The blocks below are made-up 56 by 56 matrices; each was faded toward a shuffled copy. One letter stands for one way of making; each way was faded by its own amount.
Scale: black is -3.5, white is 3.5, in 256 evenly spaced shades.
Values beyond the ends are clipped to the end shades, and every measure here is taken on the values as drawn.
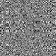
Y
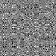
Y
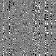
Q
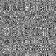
Y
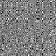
Y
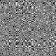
Y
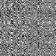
Q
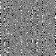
Q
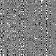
Q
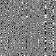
Q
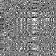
Y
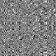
Y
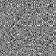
Y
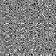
Y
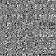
Y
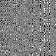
Q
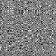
Y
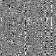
Q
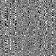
Q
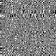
Y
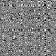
Y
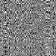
Y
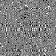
Y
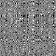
Y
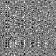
Y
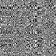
Y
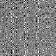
Q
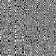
Q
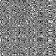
Y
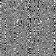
Q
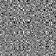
Y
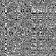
Y
